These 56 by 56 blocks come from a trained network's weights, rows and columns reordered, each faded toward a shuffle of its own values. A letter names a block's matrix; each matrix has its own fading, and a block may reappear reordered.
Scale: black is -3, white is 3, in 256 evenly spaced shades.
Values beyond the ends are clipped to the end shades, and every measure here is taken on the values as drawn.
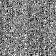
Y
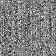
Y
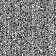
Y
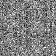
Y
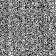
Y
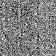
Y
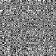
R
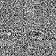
R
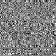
R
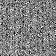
Y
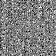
Y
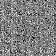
Y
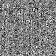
Y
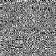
R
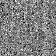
Y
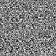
R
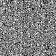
Y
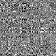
R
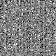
Y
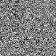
R
